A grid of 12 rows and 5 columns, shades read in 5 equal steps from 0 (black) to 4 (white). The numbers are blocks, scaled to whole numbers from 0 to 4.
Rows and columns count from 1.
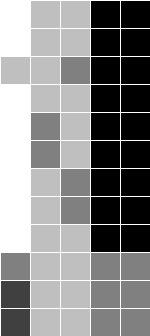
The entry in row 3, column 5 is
0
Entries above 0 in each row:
3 3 3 3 3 3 3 3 3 5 5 5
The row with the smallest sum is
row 3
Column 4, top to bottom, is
0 0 0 0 0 0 0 0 0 2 2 2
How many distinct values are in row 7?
4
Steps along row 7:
down down down same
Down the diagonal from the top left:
4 3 2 0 0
